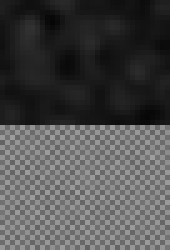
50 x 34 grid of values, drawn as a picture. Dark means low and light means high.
The table splits into 2 rows of 1 panel. Panel 1,1: very low, blotchy, faint in contrast. Panel 2,1: middling, checkered.
